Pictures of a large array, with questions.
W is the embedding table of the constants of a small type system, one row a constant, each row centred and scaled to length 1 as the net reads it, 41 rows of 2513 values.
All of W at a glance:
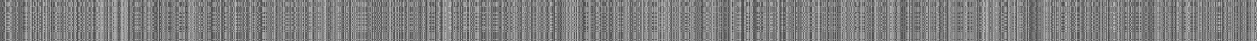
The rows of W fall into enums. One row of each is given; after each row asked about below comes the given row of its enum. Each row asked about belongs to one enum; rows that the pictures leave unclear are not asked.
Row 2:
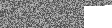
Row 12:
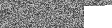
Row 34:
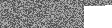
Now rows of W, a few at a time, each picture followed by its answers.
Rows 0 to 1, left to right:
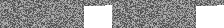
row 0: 34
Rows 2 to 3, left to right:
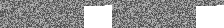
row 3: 2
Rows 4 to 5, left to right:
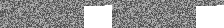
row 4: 2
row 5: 2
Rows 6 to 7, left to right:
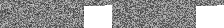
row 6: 12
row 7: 34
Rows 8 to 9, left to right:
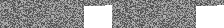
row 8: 34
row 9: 34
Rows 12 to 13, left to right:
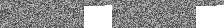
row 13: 2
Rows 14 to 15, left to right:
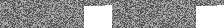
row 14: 34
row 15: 34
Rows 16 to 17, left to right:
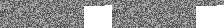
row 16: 2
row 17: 2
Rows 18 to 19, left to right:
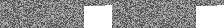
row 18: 34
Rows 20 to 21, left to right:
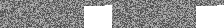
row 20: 2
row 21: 34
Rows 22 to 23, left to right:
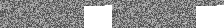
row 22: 2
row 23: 2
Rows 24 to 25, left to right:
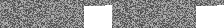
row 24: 34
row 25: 34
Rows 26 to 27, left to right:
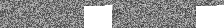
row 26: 2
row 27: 12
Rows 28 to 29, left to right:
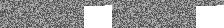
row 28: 2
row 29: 2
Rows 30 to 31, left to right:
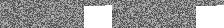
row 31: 2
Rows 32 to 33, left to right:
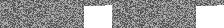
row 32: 34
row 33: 34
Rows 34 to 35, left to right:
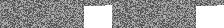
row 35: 34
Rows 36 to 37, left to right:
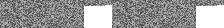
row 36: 34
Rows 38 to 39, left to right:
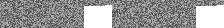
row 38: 34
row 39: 2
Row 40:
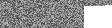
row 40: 34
